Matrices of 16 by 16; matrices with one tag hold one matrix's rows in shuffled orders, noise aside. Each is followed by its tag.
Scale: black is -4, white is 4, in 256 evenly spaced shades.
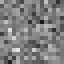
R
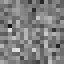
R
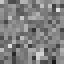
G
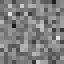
G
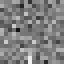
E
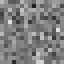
G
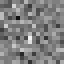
E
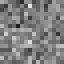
E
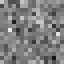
G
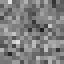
R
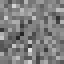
E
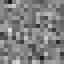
R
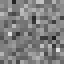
G
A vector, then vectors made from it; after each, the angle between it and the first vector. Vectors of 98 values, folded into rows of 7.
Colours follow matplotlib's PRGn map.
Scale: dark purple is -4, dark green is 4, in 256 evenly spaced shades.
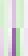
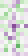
partly aligned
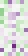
partly aligned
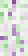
partly aligned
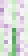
nearly opposite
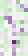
partly aligned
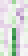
nearly opposite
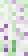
partly opposed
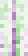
nearly parallel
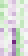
nearly parallel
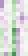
nearly opposite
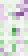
partly opposed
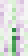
nearly opposite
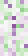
partly aligned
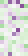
orthogonal
